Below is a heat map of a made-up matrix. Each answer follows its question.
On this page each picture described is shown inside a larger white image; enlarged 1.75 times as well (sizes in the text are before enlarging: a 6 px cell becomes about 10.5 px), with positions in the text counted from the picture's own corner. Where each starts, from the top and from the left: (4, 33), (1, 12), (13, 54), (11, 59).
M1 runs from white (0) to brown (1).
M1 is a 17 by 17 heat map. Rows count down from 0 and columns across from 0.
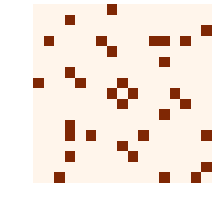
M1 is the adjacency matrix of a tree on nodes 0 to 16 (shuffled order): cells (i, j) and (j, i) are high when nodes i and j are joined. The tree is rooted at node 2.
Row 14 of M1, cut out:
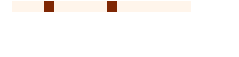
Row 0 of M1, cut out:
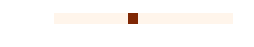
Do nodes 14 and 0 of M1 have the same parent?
no
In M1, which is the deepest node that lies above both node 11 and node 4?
3
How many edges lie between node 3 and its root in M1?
3
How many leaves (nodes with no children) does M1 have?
9
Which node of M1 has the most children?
3
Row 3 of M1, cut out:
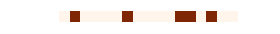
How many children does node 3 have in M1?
4
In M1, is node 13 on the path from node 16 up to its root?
no
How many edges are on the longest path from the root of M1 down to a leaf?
8
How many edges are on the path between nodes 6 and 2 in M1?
4
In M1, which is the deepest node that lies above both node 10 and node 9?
12
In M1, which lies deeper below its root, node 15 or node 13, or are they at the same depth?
node 13
